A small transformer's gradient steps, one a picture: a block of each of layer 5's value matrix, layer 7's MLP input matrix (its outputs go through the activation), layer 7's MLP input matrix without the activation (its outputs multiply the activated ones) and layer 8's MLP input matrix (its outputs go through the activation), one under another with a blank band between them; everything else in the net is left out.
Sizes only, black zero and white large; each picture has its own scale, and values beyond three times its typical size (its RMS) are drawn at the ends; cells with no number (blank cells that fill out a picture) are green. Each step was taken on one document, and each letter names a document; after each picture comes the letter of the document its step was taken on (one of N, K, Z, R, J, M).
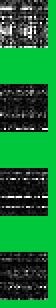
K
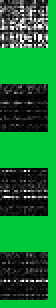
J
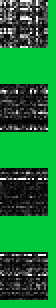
K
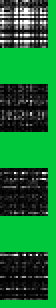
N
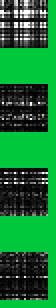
N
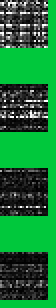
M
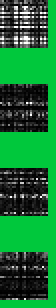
N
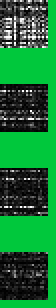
M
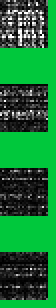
M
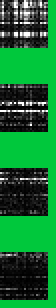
N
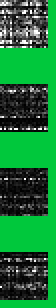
K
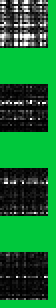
N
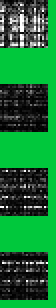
J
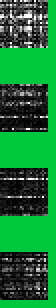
K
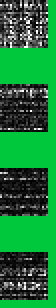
K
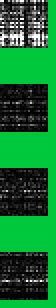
J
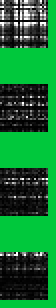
N
